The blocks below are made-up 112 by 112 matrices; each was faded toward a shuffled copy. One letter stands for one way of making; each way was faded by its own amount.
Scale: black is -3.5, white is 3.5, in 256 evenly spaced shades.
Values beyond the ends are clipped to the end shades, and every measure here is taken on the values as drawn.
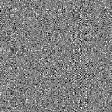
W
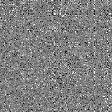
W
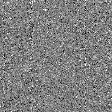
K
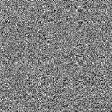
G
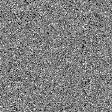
K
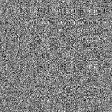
G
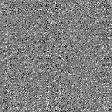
W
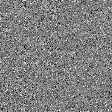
K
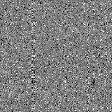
W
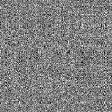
G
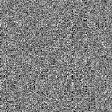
G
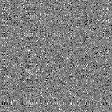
W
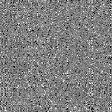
W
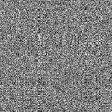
G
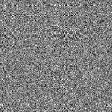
G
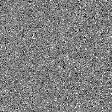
K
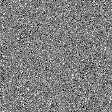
K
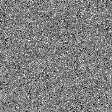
K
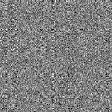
G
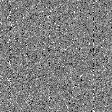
K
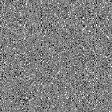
W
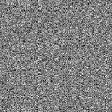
G
